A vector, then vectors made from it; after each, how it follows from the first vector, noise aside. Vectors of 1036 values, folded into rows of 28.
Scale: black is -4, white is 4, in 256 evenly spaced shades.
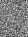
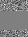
partly zeroed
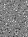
partly zeroed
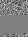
partly zeroed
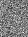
reversed
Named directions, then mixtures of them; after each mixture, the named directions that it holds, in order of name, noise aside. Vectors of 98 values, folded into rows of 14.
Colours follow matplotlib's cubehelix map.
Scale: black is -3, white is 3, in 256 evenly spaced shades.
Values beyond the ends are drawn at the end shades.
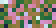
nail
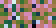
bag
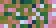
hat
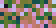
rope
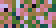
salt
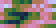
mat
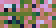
bag, mat, salt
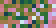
hat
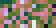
bag, hat, nail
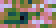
mat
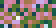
rope, salt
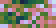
hat, mat, rope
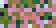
nail, rope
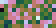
nail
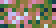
mat, nail, rope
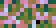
bag, rope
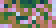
hat, rope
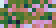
mat, nail, rope
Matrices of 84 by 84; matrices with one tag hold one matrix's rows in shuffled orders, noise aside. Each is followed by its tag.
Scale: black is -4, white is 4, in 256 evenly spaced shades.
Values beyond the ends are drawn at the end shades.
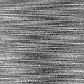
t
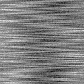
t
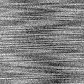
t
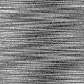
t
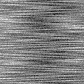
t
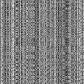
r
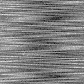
t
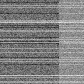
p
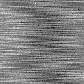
t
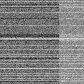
p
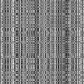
r
